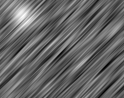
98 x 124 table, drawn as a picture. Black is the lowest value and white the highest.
Ninth with the highest average: top left. Mirror symmetry: none. Grain: diagonal, up to the right. Bumps: one, in the top left. Lone odd cells: none.
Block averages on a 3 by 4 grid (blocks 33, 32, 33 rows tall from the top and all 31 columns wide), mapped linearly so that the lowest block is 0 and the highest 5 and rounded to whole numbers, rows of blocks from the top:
5110 / 1010 / 1000
